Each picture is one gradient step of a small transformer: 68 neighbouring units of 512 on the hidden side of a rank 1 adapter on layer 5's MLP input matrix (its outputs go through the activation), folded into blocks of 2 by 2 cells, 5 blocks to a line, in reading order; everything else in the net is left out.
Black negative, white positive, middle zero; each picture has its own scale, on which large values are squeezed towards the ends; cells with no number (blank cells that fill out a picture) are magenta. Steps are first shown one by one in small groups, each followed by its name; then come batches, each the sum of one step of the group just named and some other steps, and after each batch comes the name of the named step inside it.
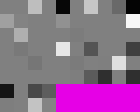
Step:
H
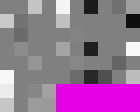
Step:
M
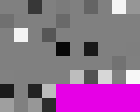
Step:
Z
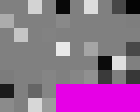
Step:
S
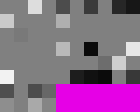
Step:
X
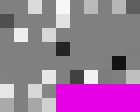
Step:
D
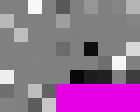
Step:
X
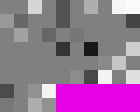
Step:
Z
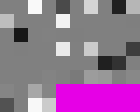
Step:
S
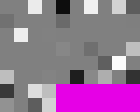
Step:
S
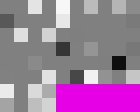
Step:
D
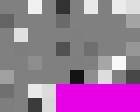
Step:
H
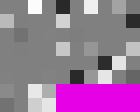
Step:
S
